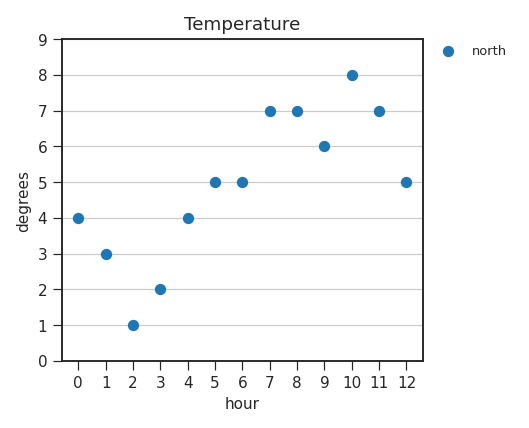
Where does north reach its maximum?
10
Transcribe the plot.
Title: Temperature
x-axis: hour, ticks 0 1 2 3 4 5 6 7 8 9 10 11 12
y-axis: degrees, ticks 0 1 2 3 4 5 6 7 8 9
Legend: north
Values:
north: 4 3 1 2 4 5 5 7 7 6 8 7 5
